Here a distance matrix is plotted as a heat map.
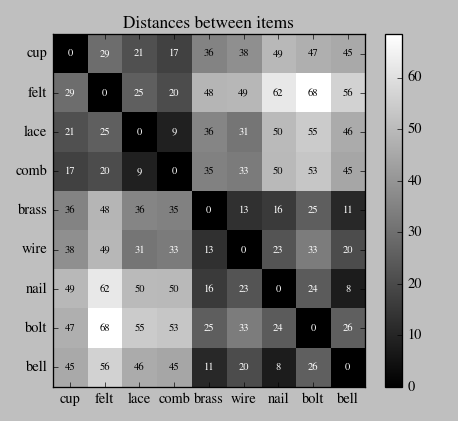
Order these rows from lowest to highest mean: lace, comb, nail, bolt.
comb, lace, nail, bolt
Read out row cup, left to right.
0 29 21 17 36 38 49 47 45
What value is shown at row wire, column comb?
33
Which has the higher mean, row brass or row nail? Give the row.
nail
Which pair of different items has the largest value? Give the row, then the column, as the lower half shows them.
bolt, felt
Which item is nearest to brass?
bell
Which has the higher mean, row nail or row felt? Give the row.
felt
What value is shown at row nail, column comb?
50
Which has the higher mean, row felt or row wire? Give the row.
felt
